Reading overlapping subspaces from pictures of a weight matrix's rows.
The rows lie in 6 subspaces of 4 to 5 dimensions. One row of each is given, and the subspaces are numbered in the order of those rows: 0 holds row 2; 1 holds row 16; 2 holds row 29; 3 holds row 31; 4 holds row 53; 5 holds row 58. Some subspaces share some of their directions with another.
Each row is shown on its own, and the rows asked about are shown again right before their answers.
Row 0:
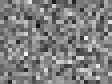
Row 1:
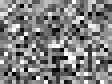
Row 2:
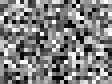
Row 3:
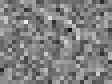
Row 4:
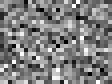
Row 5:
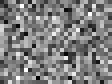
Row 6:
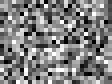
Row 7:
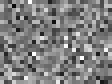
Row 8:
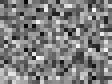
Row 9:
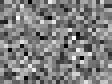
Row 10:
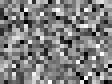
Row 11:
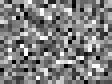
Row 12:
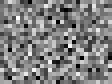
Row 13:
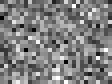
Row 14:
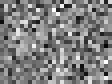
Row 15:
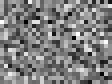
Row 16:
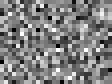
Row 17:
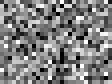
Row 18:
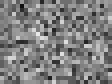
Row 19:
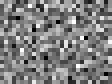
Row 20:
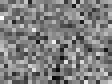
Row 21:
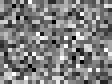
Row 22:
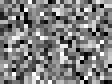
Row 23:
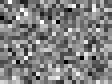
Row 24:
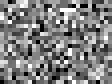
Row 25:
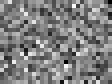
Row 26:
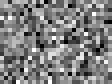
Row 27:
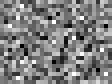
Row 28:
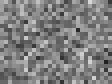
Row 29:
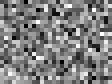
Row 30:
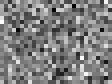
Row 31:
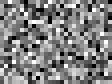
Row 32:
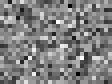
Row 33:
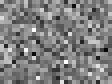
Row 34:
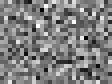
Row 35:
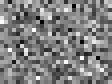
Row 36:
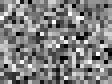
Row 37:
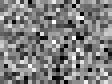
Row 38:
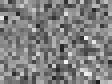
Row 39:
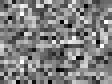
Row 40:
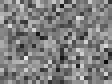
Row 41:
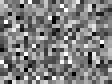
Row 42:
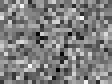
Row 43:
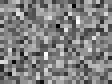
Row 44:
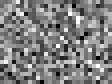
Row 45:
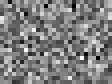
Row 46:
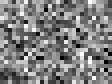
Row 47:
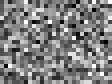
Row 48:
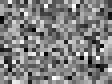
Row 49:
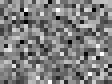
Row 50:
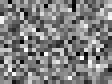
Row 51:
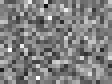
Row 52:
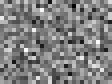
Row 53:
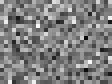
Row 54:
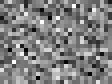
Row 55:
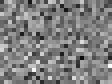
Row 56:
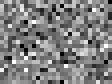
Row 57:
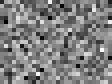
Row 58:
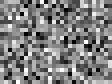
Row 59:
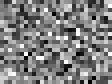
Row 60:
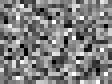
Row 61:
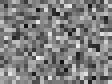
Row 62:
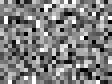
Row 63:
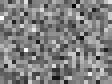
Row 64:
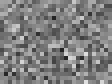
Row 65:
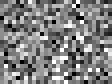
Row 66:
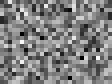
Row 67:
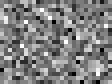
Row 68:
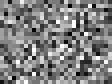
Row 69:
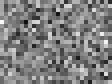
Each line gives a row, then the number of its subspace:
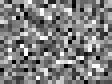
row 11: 4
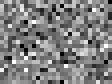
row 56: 2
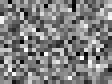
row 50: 1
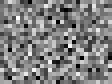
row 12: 5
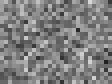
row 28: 2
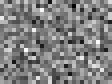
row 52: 5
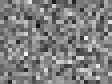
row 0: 4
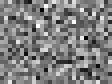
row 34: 4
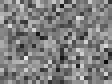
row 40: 2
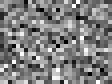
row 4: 1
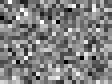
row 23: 5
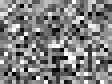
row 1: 1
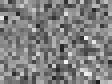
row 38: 4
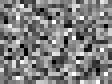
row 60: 0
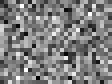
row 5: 1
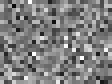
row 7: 3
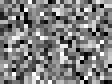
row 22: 0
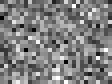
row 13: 4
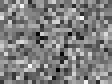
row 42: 5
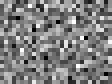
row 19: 4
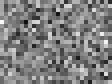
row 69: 3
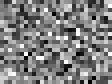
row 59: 2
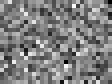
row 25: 2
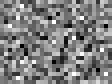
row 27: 0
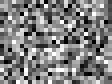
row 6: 5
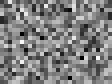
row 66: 1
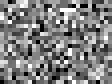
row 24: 5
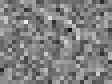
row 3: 0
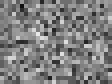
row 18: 5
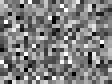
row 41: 1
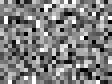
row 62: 4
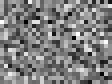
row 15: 3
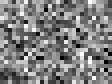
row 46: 2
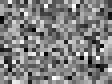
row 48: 1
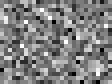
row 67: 0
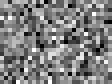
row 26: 5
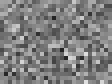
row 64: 1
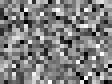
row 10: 0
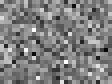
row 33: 3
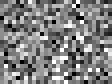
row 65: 0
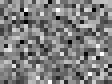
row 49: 0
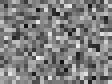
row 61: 2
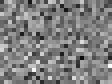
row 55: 0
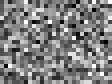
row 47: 3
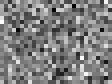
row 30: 3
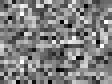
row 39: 5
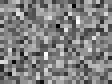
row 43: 4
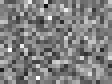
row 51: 5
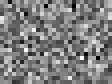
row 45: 1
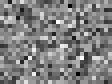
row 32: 5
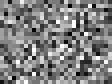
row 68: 5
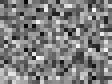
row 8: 2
